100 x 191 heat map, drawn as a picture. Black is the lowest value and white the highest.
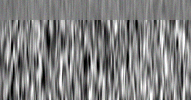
Grain: streaks running down. Slope: none. Seam: horizontal, 20% of the way down, the top part calmer. Mirror symmetry: none. Average level on the scale: 50%.
